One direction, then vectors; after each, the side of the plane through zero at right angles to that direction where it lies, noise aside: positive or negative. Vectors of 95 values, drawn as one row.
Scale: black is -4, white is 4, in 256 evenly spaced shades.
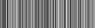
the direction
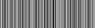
positive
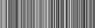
negative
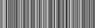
negative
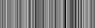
positive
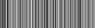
positive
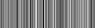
negative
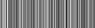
negative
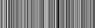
negative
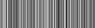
negative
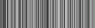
positive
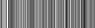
negative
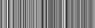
negative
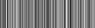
positive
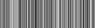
positive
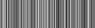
negative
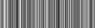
negative
